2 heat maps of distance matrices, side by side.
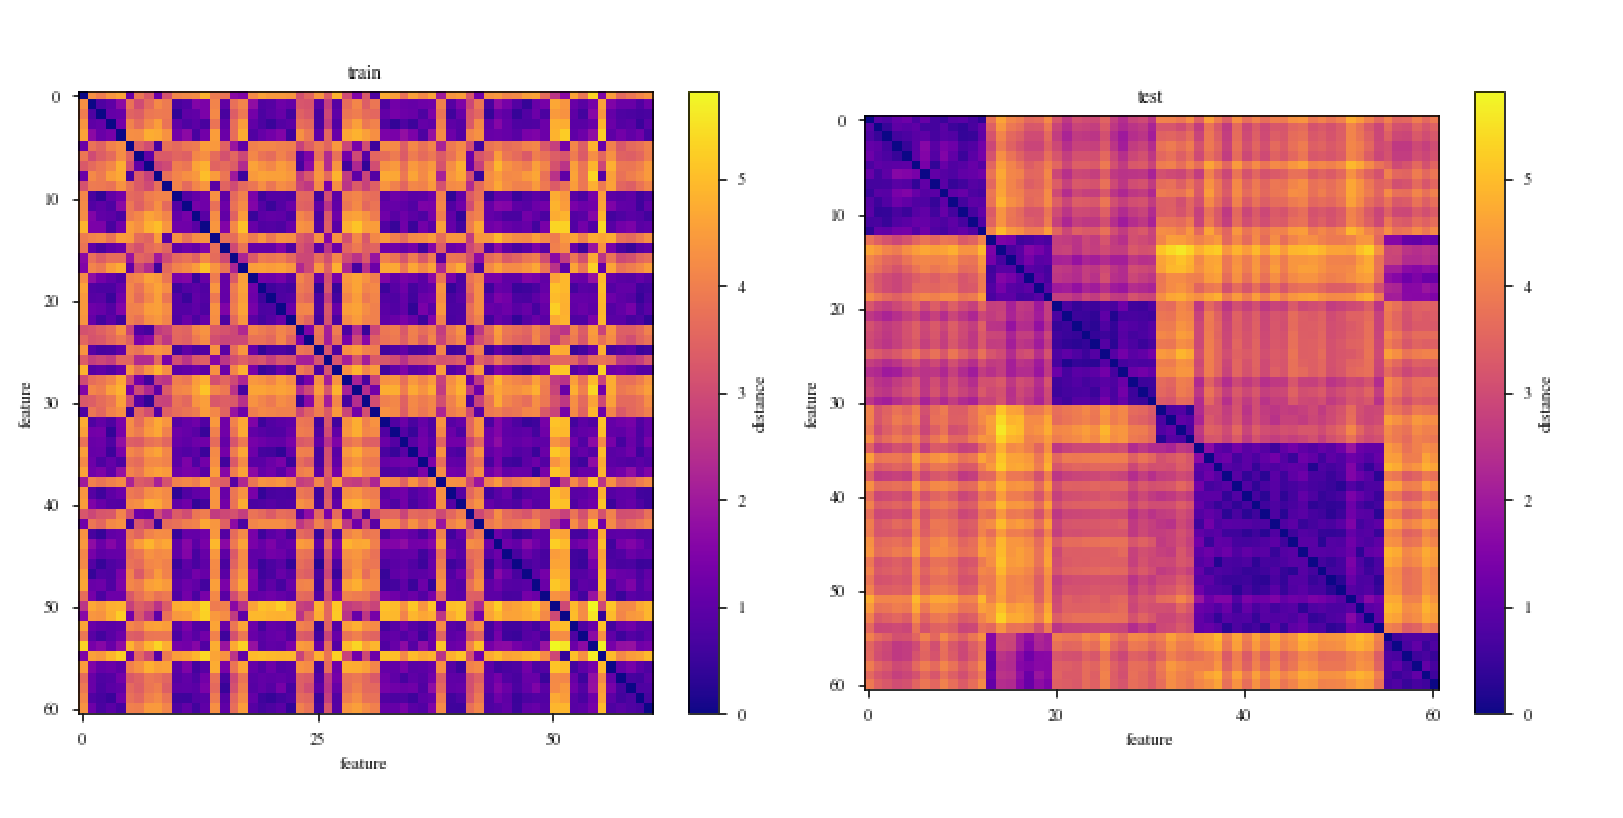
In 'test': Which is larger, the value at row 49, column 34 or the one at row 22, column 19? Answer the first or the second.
the first
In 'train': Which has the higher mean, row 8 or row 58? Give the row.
8
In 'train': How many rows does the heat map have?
61
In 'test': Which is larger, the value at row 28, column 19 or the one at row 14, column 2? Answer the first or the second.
the second
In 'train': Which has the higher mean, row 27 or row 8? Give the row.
8
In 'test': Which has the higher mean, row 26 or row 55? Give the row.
55
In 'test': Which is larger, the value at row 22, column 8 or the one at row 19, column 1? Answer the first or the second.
the second
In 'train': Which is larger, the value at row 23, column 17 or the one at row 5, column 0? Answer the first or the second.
the first
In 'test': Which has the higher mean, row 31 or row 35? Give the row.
31
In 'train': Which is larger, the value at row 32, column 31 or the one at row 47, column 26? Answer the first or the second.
the first
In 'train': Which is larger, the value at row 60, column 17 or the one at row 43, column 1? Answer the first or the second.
the first
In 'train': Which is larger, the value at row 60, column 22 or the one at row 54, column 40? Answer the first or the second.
the second
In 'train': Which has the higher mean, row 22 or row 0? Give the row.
0
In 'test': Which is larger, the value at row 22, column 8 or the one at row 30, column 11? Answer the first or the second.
the first
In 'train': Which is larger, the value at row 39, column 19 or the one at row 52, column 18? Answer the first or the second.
the second
